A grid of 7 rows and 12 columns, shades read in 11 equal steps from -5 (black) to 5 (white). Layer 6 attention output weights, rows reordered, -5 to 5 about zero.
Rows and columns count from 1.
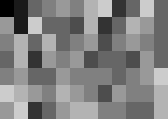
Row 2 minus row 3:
1 -6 4 -3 0 -2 1 -1 -1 1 1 0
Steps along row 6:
down down down up down down down up down same up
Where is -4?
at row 1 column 2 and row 2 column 2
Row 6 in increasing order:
-2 0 0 0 0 1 1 1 2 2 2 3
